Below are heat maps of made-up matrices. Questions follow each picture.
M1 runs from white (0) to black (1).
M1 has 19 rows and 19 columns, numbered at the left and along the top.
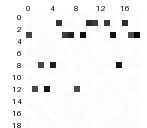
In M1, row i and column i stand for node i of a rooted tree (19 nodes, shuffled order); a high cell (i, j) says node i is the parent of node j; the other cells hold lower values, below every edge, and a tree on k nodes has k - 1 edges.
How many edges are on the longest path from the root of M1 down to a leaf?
2
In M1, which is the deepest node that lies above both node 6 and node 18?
3
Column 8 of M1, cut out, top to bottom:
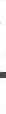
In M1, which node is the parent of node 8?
12
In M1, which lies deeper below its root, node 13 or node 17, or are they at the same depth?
the same depth
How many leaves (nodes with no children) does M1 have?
15
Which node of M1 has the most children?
3
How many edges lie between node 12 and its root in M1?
0
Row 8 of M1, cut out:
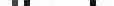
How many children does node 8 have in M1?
3
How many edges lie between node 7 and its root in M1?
2
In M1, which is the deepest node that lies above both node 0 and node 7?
3
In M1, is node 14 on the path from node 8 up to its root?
no
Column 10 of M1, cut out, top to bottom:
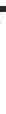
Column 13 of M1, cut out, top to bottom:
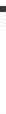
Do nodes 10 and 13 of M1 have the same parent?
yes
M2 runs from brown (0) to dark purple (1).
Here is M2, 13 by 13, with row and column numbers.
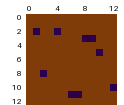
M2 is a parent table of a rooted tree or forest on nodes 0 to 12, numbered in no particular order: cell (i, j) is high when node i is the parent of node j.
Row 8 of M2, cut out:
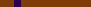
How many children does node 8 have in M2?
1
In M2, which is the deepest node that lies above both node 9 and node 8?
3
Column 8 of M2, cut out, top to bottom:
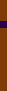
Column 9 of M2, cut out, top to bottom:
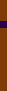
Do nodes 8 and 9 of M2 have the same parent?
yes
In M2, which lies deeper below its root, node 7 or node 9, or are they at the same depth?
the same depth
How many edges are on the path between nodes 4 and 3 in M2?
3
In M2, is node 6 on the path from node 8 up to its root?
no
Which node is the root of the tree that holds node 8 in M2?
3
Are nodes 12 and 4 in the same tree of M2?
no
